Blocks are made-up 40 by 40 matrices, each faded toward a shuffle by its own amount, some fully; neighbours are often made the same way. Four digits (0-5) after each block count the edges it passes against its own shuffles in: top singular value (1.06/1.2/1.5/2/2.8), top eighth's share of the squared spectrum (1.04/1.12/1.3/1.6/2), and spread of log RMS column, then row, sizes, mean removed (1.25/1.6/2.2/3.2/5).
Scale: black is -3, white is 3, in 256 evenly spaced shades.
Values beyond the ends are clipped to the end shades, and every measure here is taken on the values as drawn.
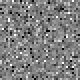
0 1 0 0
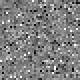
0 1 0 0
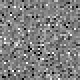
2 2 0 1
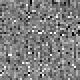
2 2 0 1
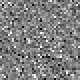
2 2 0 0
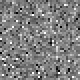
0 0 0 0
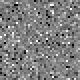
0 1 0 0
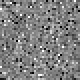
0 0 0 0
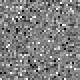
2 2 0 0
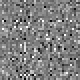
3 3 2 1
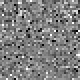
2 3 1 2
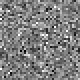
2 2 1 0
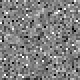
0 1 0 0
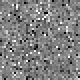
0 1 0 0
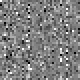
1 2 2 0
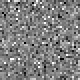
0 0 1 0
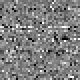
3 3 0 2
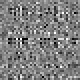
3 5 2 3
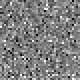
1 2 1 0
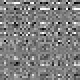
4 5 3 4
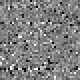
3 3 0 1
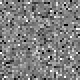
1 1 0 0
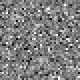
0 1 0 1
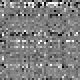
4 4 1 3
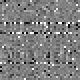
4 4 0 2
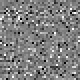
2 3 0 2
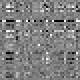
4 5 1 3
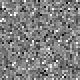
0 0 0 0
